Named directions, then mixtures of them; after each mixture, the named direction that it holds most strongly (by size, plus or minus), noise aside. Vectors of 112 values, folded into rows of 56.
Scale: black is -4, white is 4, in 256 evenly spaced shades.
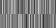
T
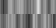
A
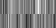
A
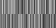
T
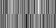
T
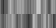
A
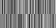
T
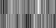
A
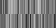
T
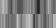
A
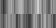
A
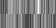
A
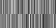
T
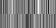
T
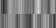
A
